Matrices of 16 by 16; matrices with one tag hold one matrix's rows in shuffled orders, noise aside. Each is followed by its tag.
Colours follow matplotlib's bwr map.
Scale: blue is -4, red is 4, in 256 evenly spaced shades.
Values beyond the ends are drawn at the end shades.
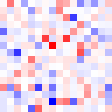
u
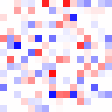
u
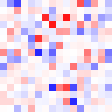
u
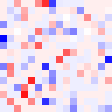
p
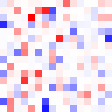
p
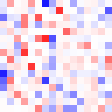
p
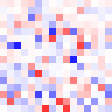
u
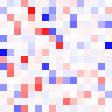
p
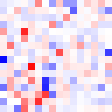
p
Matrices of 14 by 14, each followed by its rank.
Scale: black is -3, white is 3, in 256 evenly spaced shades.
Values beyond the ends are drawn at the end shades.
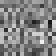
three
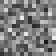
full rank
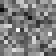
full rank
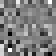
three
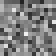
full rank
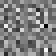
three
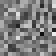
three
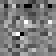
three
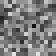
full rank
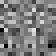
three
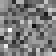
full rank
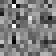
three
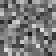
full rank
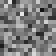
full rank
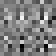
three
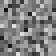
full rank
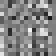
three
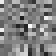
three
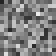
full rank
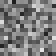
full rank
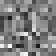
three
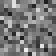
full rank
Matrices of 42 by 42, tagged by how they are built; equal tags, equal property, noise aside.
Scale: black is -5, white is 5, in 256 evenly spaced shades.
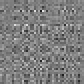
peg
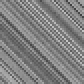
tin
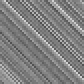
tin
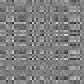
peg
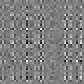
peg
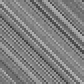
tin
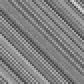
tin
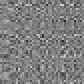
peg
